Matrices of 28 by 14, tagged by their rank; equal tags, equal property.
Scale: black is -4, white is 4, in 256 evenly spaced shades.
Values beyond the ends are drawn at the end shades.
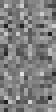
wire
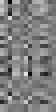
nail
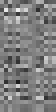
nail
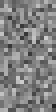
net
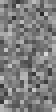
net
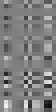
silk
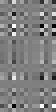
silk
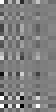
silk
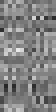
wire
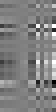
silk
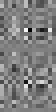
nail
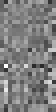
wire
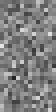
net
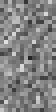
net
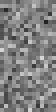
net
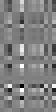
silk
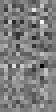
wire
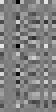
nail
